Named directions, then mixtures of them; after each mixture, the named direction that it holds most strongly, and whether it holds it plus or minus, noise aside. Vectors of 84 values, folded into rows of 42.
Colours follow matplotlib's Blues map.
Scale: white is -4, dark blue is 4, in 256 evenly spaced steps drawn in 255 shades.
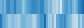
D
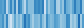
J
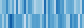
J, minus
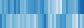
D, plus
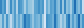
J, plus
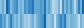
D, plus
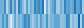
J, plus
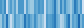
J, plus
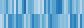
J, minus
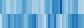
D, minus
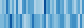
J, minus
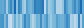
J, plus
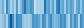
J, minus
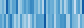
J, minus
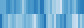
D, plus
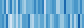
J, plus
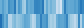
D, plus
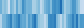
D, minus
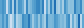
J, plus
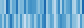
J, minus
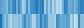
D, plus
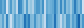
J, plus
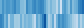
D, plus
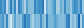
J, plus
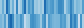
J, minus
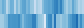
D, minus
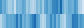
D, minus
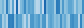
J, minus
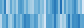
D, minus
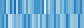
J, plus
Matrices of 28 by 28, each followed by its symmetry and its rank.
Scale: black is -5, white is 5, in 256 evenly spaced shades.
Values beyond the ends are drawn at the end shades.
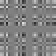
symmetric, rank one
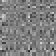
neither, rank three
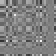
symmetric, rank two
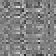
neither, rank three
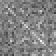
symmetric, rank five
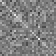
symmetric, rank five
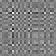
symmetric, rank two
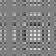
symmetric, rank one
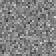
neither, full rank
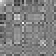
symmetric, rank three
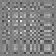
symmetric, rank two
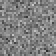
neither, full rank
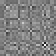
symmetric, rank three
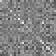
symmetric, rank five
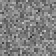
neither, full rank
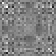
symmetric, rank three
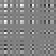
symmetric, rank one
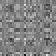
neither, rank three
